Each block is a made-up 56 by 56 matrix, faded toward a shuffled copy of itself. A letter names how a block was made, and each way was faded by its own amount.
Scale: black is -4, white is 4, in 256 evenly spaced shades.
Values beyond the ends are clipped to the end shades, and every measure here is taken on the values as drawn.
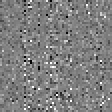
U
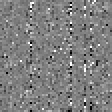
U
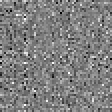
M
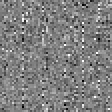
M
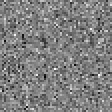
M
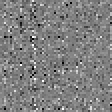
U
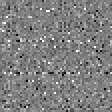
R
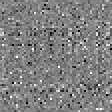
R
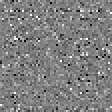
R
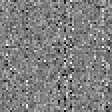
M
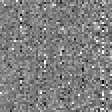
M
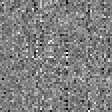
M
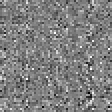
M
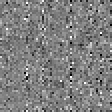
M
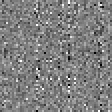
M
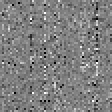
U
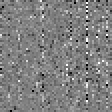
U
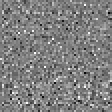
R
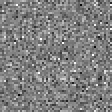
R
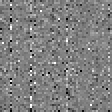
U
